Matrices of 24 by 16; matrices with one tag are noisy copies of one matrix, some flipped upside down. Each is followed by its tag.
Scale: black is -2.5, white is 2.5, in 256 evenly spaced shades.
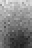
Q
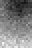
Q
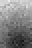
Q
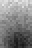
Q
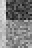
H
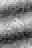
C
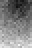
Q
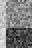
H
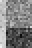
H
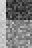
H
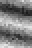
C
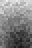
Q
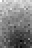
Q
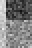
H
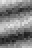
C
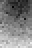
Q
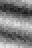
C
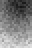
Q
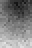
Q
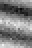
C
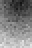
Q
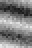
C
